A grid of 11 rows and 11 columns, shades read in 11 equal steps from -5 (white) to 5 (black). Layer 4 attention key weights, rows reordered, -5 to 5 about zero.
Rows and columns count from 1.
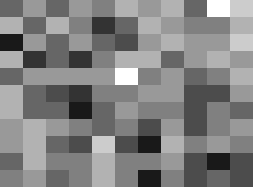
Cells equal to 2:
13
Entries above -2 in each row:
7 7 9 7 9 10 10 10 8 9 10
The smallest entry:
-5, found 2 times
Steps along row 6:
up up up down same down same up same down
